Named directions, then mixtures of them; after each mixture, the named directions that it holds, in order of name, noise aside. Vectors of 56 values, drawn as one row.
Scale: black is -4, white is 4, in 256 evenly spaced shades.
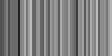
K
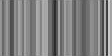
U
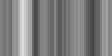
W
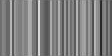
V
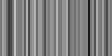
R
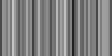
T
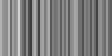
K, V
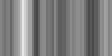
W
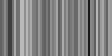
K, R, W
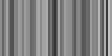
U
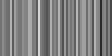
V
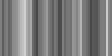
W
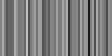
R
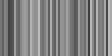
K, R, U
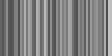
K, U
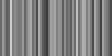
U, V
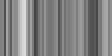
W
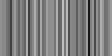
R, V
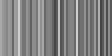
K, U, V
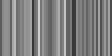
T, U, V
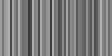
K, V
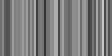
R, U, W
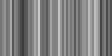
V, W
